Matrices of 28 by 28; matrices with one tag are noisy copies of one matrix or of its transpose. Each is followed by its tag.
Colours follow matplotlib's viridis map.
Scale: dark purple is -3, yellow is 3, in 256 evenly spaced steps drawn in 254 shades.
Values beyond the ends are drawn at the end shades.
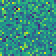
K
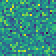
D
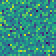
D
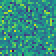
D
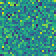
K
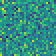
K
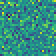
K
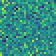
K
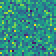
D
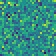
K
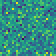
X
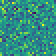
K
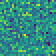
D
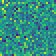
K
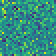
K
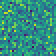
D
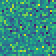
D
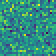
D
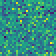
X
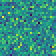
X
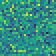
D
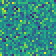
K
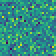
X
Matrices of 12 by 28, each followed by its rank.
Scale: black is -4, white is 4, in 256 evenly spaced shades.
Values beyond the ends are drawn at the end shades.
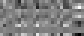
two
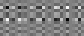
one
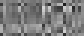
two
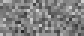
full rank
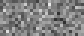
full rank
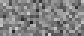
full rank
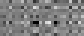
two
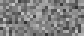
full rank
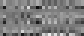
two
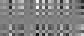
one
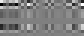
one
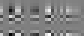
one
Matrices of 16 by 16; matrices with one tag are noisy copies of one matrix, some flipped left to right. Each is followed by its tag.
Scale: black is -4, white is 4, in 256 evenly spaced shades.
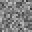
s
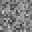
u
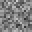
s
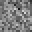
u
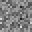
s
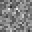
u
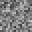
u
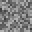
s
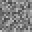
s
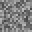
s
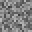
s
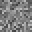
u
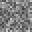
s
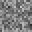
s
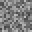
s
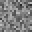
u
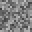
s
